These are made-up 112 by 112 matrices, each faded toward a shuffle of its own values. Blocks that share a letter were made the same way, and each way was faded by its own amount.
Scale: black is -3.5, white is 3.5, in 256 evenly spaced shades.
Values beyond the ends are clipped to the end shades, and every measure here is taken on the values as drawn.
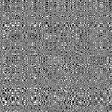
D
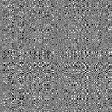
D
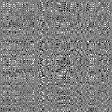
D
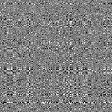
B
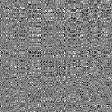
D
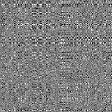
B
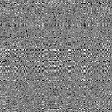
B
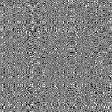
D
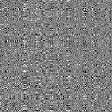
D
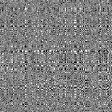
B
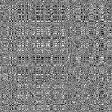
B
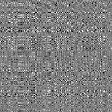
D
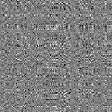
D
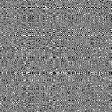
B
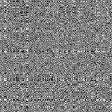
B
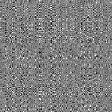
D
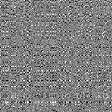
B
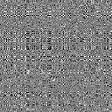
B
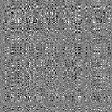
D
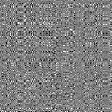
D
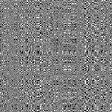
D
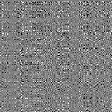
D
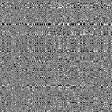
B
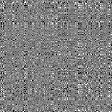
D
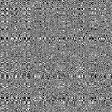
B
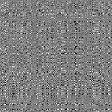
D
